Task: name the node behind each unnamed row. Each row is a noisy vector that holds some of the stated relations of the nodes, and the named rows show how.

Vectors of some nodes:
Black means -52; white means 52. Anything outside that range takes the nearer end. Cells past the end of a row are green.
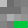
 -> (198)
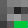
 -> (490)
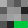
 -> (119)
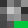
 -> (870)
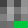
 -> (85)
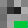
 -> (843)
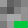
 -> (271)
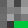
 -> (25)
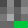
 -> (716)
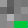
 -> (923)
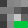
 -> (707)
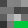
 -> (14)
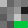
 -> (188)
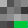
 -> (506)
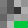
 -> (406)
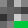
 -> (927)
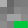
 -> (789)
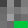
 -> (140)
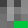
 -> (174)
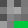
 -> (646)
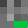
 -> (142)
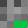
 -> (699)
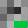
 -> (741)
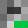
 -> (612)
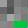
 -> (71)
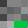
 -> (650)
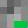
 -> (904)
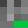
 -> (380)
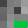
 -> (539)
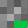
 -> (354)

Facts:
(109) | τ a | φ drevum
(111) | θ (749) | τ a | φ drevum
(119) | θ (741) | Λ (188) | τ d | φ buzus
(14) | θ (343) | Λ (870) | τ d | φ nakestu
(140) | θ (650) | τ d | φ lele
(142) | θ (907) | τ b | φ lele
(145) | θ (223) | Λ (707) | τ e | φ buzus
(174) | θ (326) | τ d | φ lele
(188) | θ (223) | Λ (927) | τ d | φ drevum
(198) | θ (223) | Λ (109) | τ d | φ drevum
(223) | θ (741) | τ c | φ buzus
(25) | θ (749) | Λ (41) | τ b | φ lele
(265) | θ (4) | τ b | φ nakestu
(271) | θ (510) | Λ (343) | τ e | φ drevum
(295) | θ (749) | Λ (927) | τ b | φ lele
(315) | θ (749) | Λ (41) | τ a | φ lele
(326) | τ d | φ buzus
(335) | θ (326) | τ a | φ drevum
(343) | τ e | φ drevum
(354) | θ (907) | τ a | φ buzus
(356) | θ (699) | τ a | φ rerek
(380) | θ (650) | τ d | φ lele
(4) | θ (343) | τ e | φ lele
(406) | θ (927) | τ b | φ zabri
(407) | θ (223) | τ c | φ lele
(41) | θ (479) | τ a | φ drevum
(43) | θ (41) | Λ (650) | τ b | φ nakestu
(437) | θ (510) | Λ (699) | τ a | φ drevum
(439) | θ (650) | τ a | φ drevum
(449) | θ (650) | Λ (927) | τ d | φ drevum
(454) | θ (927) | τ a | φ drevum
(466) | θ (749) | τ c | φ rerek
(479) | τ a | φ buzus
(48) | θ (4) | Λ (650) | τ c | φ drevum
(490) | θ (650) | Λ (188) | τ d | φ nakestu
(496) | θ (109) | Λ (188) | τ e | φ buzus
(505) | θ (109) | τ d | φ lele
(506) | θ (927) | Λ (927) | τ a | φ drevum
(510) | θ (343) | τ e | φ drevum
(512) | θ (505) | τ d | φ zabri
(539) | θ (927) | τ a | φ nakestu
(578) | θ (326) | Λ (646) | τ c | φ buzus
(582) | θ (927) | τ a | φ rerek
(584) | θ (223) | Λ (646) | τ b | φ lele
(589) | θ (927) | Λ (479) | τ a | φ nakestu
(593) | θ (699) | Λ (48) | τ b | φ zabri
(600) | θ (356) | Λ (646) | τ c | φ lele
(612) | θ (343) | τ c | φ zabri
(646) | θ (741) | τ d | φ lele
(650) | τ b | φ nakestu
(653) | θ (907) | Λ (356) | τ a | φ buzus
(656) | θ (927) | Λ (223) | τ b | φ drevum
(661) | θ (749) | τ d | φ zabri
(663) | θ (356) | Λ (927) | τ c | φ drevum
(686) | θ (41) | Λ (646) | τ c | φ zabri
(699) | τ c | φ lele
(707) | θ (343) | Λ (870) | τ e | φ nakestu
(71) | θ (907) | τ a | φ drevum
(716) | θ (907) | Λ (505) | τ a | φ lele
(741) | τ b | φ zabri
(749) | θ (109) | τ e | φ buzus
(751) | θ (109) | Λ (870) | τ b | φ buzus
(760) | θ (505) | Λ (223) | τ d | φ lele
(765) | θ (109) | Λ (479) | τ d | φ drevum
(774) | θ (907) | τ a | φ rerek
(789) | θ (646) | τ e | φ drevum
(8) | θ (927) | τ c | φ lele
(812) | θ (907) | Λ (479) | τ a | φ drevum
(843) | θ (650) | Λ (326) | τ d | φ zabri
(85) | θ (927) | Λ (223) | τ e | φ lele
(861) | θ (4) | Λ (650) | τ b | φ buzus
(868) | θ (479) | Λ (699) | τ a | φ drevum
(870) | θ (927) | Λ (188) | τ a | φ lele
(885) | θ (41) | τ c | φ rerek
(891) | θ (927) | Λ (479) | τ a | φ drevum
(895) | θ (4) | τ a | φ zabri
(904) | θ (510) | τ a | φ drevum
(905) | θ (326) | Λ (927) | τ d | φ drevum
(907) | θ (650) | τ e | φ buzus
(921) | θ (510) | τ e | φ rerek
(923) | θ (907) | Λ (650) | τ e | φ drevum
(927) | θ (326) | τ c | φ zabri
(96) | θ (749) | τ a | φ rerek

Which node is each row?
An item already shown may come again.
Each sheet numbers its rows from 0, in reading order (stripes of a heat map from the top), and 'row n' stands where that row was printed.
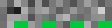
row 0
(843)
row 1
(646)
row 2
(653)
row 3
(223)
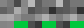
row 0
(861)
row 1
(449)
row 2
(449)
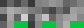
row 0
(582)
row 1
(707)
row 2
(48)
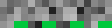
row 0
(343)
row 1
(119)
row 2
(145)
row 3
(265)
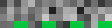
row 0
(85)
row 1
(188)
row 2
(145)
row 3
(921)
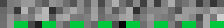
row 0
(589)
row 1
(751)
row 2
(578)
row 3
(584)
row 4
(496)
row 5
(4)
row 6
(111)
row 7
(921)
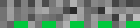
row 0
(407)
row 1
(646)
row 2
(741)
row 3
(43)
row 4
(774)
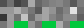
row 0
(356)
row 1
(109)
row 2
(479)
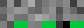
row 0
(505)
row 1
(868)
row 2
(295)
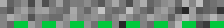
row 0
(765)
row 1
(646)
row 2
(41)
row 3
(326)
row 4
(749)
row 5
(765)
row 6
(741)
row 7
(663)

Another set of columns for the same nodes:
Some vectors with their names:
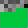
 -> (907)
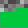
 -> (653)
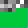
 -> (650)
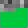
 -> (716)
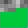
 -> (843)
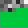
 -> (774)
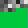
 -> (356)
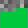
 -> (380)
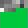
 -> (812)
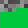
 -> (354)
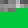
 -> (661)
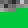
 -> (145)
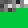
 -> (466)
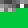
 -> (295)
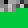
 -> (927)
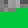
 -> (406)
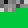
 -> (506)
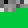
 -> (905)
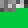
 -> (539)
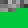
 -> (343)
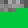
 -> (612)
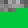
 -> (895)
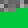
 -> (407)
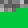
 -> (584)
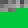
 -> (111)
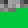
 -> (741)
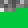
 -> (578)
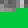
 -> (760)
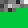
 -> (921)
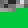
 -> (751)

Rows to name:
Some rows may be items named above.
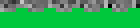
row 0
(145)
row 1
(407)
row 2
(326)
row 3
(4)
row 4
(699)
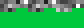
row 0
(921)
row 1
(885)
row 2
(295)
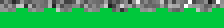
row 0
(749)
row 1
(699)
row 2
(653)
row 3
(505)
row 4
(885)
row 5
(85)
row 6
(43)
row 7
(861)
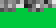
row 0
(265)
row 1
(582)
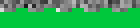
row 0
(479)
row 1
(223)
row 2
(765)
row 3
(646)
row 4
(41)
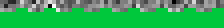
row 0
(119)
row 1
(48)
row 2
(578)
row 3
(111)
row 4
(198)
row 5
(868)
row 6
(188)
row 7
(41)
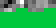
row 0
(870)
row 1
(406)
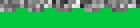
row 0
(600)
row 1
(589)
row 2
(490)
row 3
(109)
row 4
(539)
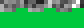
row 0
(646)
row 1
(496)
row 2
(707)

